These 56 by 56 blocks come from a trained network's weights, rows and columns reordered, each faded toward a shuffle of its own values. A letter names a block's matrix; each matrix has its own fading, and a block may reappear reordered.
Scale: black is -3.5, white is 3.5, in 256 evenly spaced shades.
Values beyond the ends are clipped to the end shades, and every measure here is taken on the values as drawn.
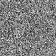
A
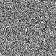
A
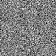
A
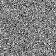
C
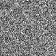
A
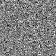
C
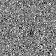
C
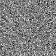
C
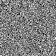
C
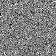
C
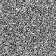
A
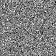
C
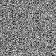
A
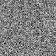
A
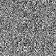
A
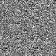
A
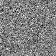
C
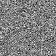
C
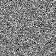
C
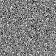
C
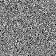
C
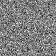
C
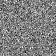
C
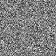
A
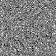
C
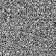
A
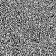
A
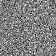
C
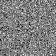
C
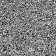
C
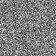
C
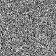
A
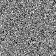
C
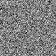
A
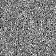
C
